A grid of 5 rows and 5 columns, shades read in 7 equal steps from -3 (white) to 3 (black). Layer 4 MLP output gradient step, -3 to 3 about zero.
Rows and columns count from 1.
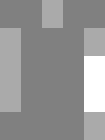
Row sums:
-1 -2 -4 -4 -1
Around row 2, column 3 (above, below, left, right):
-1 0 0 0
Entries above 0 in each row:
0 0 0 0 0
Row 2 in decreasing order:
0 0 0 -1 -1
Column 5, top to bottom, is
0 -1 -3 -3 -1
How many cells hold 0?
17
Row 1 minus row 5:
0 0 -1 0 1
